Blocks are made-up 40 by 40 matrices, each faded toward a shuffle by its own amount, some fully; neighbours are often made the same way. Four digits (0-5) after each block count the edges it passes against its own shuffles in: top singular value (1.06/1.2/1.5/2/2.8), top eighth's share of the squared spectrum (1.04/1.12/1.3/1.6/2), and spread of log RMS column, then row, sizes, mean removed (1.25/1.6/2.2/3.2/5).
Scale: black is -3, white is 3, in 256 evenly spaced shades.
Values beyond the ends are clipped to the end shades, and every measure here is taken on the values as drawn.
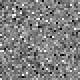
0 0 0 0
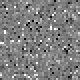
0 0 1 0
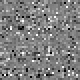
2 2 1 2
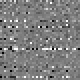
3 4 2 3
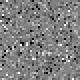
0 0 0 0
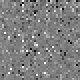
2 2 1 0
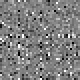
2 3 2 2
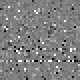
2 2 0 1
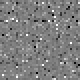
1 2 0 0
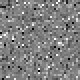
0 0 0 0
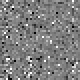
1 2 1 1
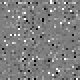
1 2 0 1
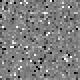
0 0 0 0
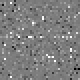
2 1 0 0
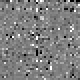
2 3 1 2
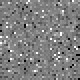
1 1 1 0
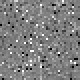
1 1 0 0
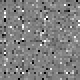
2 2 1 1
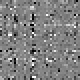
2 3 3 2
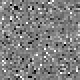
0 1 1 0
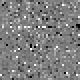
2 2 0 1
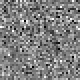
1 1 0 1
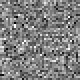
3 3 1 1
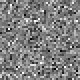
0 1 0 1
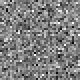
2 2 1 0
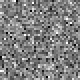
1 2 0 0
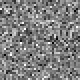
2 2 0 0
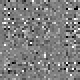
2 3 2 3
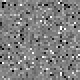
1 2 0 0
